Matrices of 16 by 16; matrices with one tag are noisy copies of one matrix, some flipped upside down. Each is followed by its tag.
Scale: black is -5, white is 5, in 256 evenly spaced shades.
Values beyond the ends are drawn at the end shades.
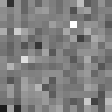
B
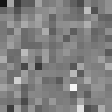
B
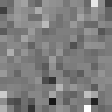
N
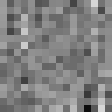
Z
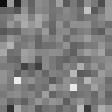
B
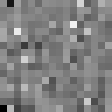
B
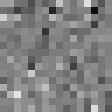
N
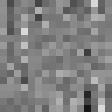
Z
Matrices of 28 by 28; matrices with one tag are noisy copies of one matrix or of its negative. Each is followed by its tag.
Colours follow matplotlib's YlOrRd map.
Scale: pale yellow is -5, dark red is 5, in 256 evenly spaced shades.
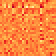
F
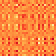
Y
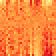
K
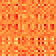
Y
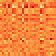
F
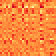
F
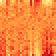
K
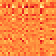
F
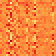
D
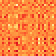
Y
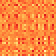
Y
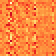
D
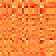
F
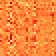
D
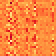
D
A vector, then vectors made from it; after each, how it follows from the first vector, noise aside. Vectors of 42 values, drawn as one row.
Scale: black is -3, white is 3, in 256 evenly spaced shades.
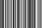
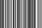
copied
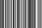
copied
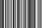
copied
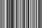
reversed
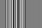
partly zeroed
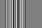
partly zeroed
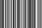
copied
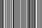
partly zeroed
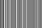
partly zeroed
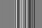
partly zeroed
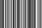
copied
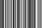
copied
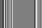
partly zeroed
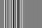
partly zeroed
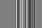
partly zeroed
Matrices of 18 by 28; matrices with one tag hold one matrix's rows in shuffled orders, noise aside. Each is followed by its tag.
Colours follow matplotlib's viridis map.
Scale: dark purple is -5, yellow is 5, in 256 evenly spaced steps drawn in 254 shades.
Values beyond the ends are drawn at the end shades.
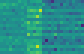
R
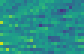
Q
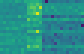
R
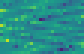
Q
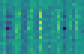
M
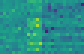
R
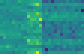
R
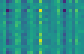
M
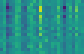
M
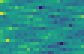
Q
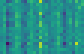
M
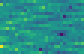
Q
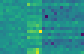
R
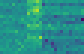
R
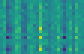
M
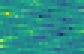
Q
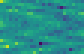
Q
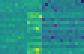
R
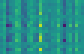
M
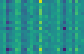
M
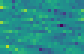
Q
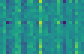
M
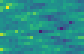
Q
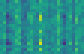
M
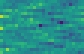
Q
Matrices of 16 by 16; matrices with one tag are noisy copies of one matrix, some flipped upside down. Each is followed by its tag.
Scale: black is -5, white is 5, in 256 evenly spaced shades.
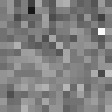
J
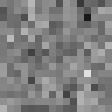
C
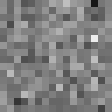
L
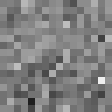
J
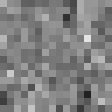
C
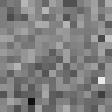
J
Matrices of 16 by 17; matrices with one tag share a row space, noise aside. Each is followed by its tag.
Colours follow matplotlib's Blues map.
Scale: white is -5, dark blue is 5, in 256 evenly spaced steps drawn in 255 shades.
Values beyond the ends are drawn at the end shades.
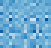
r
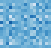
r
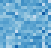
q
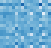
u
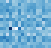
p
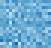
p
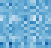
r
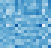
q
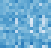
u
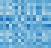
p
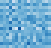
p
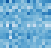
p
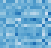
q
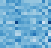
q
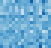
u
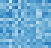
p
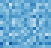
r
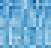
r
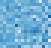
q
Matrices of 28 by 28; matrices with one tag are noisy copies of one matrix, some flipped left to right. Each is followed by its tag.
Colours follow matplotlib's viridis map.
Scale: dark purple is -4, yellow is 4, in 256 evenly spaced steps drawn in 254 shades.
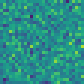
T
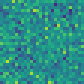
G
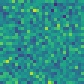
G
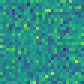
G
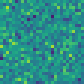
T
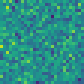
T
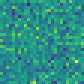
G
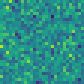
T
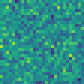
T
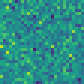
T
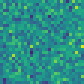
T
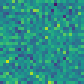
G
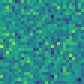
T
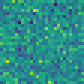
G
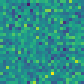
G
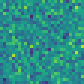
T
